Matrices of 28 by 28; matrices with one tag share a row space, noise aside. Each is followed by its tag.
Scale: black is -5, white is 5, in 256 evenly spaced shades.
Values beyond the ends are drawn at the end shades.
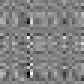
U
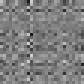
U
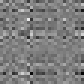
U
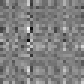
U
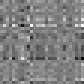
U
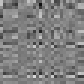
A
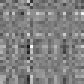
U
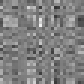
A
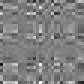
A
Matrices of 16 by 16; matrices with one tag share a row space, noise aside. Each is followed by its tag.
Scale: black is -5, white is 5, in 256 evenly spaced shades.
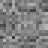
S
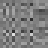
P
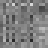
P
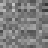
S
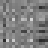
P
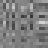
P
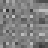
P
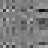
P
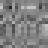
S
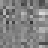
P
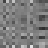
P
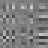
P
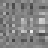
P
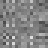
P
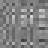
P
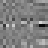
P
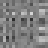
P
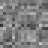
S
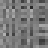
P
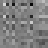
P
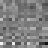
S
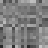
S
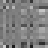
P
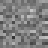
S
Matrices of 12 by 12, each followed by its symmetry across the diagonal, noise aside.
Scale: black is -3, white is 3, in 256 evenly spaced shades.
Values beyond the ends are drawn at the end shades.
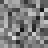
neither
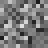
symmetric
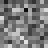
neither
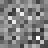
symmetric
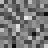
symmetric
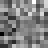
antisymmetric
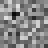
symmetric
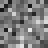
symmetric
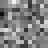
antisymmetric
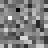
antisymmetric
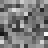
neither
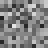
neither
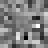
antisymmetric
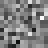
antisymmetric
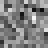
neither
